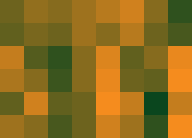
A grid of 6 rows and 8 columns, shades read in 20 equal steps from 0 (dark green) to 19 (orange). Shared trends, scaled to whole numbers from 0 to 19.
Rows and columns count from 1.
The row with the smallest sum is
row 2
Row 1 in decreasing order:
16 14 12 11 10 10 8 3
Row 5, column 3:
7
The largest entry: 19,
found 3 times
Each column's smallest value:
7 6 3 8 10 7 0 3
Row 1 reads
8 11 10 12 14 16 10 3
